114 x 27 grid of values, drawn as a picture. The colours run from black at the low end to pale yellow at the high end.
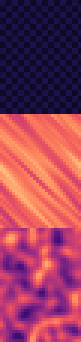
It is made of 3 by 1 panels. Panel 1,1: very low, checkered, faint in contrast. Panel 2,1: high, slanting down to the right. Panel 3,1: middling, blotchy, strong in contrast.
